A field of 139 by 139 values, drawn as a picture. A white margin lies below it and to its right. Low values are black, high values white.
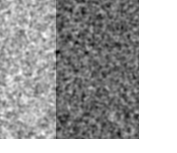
A vertical seam about 40% of the way across splits the table, and the left part is higher. There are no regular stripes. There are no lone odd cells. The texture is blotchy. On average the colour sits 50% of the way up the scale.
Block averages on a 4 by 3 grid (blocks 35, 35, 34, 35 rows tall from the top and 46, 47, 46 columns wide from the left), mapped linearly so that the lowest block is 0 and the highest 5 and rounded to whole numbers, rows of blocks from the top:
510 / 510 / 510 / 510
